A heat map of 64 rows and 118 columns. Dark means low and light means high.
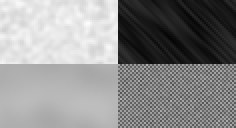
It is made of 2 by 2 panels. Panel 1,1: very high, blotchy, faint in contrast. Panel 1,2: very low, slanting down to the right, faint in contrast. Panel 2,1: high, smooth, faint in contrast. Panel 2,2: middling, checkered, strong in contrast.
